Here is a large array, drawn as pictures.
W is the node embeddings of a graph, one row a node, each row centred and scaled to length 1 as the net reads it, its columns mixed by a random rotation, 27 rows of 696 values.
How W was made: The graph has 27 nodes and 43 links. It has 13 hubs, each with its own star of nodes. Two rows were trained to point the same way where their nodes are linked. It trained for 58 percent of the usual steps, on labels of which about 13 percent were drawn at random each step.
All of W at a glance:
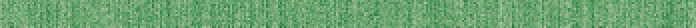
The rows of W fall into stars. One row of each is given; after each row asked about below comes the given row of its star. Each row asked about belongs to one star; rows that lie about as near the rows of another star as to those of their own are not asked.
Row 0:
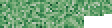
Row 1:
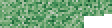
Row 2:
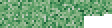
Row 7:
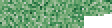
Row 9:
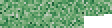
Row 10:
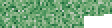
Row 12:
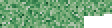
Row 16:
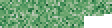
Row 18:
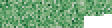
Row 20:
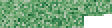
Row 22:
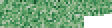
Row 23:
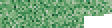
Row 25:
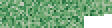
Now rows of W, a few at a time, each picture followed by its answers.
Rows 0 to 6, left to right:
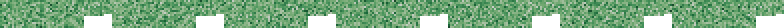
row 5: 1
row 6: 0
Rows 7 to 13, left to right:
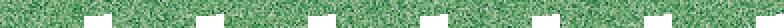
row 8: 22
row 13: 1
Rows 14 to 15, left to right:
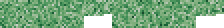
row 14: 16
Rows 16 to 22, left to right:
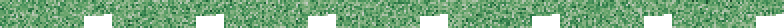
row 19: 25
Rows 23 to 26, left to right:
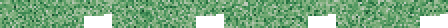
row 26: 7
